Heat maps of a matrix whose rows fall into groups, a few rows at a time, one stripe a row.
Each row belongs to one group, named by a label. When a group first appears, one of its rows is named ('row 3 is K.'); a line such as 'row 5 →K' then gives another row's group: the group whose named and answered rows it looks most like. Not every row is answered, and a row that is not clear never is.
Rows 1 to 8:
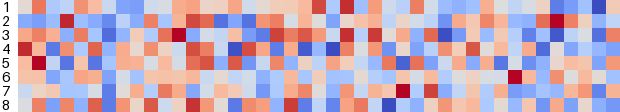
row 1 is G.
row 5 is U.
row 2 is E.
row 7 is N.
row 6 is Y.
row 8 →Y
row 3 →N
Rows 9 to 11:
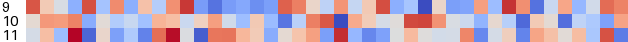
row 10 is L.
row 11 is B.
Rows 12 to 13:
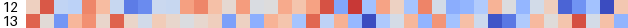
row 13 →B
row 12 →G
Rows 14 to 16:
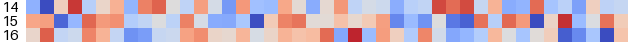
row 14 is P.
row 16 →G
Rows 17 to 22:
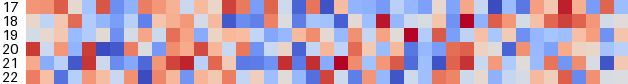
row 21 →U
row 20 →U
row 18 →E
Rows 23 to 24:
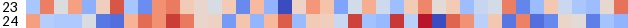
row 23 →L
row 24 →U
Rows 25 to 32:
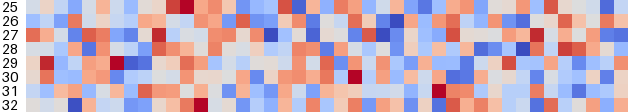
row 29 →G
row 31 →P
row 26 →P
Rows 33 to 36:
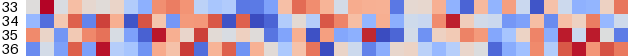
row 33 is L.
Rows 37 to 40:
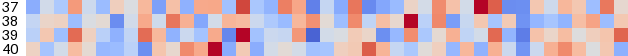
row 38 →N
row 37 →P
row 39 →P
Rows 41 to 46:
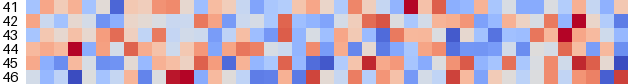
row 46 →U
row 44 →B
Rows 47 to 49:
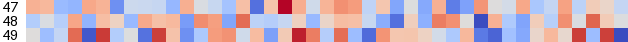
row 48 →P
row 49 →B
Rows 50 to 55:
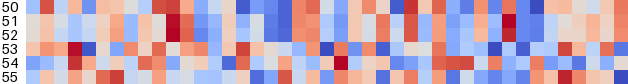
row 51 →N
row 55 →B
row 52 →N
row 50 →L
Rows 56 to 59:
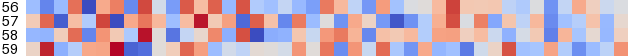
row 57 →Y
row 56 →P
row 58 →P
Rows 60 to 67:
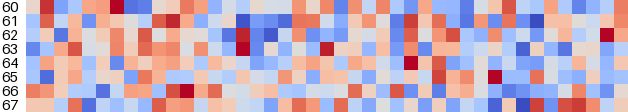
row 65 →P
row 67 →B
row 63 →P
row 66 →U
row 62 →P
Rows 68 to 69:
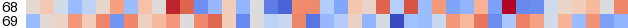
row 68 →N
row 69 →Y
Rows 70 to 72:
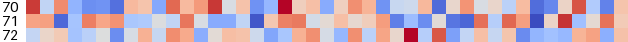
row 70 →U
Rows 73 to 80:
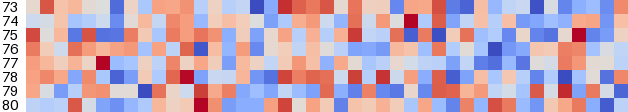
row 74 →N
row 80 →E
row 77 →B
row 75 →U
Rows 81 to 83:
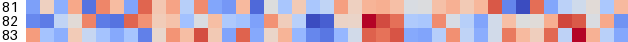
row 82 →E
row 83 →E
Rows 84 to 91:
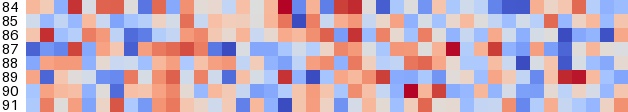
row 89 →E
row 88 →L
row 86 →G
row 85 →U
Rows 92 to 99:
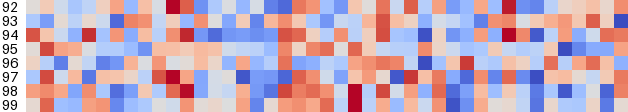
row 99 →G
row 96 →E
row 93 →E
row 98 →N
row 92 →N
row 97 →L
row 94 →N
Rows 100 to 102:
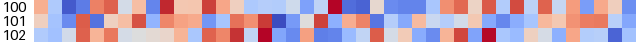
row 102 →Y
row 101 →B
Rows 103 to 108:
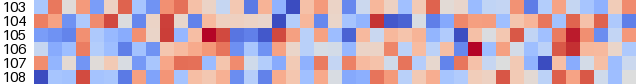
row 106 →E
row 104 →Y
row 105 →E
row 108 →E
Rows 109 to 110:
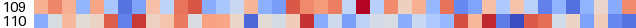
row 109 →N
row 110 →Y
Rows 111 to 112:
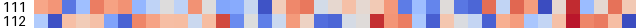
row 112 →E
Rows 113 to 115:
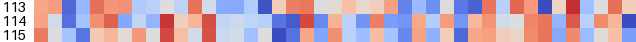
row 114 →Y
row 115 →Y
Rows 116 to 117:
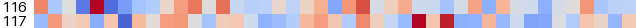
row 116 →U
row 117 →L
